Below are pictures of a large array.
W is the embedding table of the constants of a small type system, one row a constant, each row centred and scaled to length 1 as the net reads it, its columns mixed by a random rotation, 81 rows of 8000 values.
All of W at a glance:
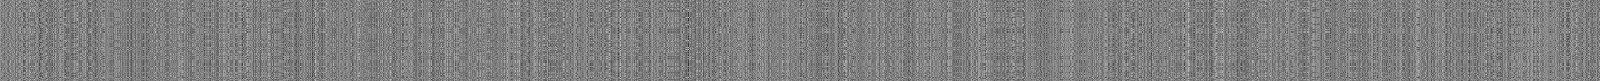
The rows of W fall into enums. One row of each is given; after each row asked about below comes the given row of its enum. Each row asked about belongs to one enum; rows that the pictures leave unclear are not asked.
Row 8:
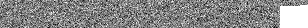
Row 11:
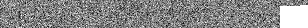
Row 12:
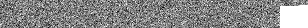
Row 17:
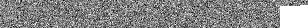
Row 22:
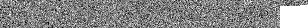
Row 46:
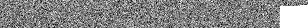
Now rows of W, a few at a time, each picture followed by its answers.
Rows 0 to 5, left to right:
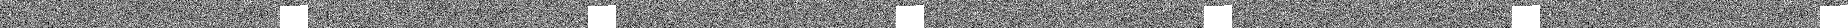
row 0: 22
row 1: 11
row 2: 46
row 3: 8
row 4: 8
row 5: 22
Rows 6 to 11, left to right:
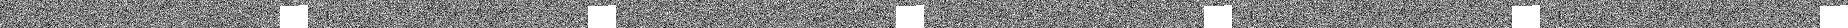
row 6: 12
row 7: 11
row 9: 17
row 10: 11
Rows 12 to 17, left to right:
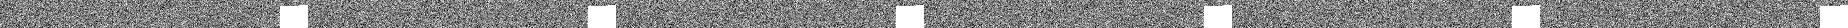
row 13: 46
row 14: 46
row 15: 12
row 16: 46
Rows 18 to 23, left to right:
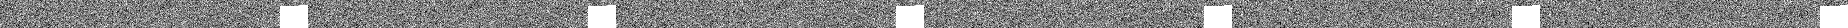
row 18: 12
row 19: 12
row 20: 12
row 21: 8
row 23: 22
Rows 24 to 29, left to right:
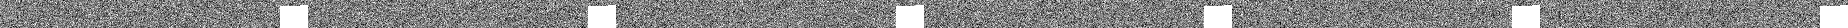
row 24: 17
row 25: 8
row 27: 46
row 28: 22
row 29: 11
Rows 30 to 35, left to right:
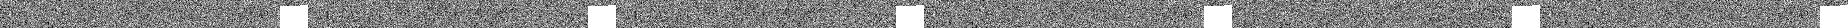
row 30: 22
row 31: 11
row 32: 11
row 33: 22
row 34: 8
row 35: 22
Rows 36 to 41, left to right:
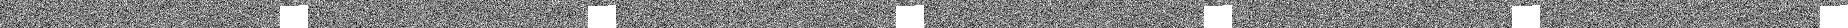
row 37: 22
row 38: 12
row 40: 17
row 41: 8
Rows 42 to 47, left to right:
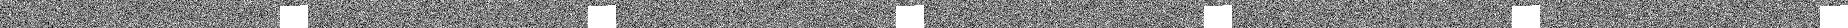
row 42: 22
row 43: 46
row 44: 12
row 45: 12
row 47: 17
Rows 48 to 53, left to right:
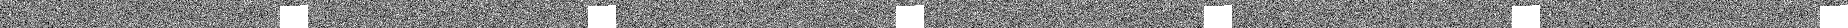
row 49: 17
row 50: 12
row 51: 8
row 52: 46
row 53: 22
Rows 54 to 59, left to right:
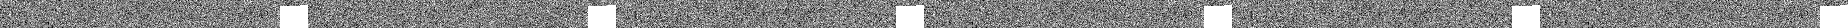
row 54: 22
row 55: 12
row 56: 11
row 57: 22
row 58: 11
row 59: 22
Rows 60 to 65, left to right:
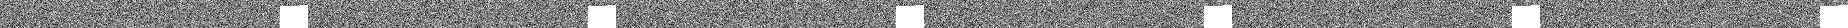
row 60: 46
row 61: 46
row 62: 46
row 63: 12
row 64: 12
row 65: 12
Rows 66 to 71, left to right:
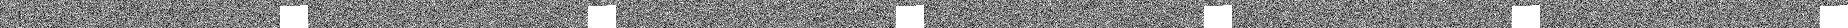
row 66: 11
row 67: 12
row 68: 8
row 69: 12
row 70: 46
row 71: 46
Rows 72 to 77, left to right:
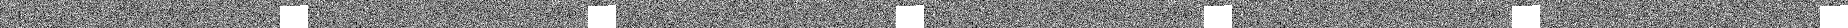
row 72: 11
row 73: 22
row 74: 46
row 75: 22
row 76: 22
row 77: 17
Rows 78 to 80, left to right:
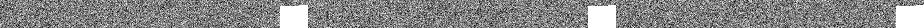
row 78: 12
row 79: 11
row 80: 46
